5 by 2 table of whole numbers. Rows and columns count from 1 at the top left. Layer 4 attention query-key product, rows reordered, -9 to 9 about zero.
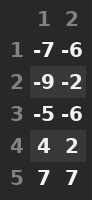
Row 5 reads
7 7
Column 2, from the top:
-6 -2 -6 2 7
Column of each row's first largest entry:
2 2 1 1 1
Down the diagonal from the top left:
-7 -2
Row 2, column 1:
-9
